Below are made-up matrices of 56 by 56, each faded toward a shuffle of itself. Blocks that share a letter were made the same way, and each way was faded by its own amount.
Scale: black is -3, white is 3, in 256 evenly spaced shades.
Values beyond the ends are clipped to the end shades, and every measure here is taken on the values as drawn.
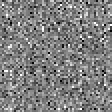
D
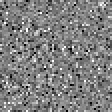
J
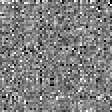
D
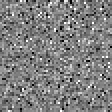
J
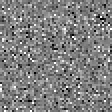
J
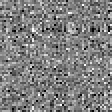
D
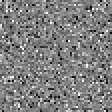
J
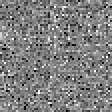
J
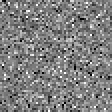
J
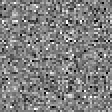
D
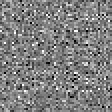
D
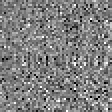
D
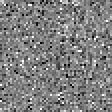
J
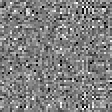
D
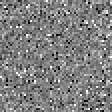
J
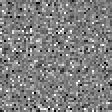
J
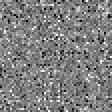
J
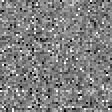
J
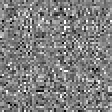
D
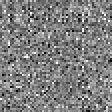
D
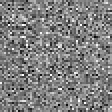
D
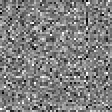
D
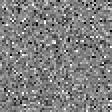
J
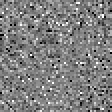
J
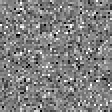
J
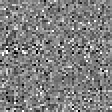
D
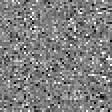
J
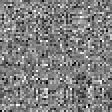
D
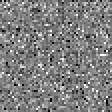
J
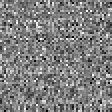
D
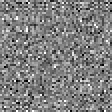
D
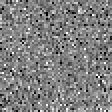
J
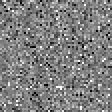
J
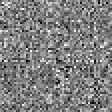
D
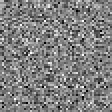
D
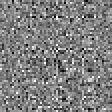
D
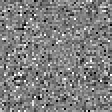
J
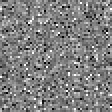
J
